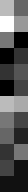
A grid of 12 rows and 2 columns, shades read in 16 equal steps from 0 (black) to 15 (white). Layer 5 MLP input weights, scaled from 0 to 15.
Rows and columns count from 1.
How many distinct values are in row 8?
2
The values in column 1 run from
0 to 15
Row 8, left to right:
7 4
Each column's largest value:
15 10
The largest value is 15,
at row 2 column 1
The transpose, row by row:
11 15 7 0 3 0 11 7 6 3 4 1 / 6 9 0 3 5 4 10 4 2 7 1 1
